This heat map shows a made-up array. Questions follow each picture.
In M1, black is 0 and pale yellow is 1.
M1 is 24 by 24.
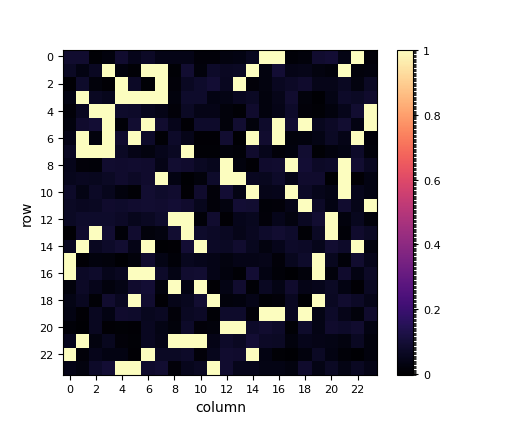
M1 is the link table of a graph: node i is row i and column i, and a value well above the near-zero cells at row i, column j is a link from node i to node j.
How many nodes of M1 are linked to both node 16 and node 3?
2
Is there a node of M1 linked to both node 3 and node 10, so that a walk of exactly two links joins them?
no
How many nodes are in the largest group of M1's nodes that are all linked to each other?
3
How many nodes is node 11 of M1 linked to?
2
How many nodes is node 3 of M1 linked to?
5
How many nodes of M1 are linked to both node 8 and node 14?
0
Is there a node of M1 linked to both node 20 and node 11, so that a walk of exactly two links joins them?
no
